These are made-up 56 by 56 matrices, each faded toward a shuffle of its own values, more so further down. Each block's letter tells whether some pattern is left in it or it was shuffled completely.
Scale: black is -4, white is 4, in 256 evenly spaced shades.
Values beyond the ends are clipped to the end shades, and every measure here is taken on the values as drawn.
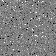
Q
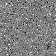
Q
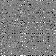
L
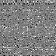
L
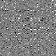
L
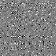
L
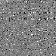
L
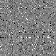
L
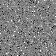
Q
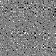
L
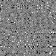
L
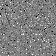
Q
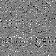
L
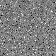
Q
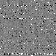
L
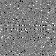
L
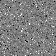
Q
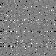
L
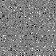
L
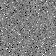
Q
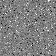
Q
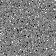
Q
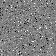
Q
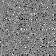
L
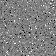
Q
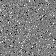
Q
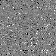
L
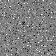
Q
